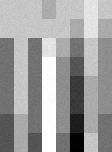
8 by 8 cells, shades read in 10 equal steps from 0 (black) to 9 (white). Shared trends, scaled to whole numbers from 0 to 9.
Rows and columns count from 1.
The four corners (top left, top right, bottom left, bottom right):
7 7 3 4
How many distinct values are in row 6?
6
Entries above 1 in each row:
8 8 8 8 8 8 7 7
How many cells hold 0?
1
